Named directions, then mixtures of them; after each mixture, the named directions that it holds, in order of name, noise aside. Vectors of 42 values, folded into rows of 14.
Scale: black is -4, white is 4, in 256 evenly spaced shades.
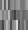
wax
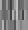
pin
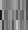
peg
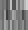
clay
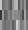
peg, pin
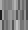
peg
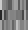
peg, pin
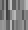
clay, wax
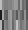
peg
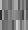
peg, pin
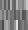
clay, wax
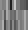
clay, pin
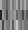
clay, peg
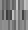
clay, pin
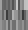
clay, pin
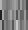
peg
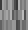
peg, pin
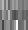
peg, wax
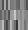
wax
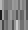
peg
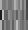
peg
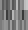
clay, pin
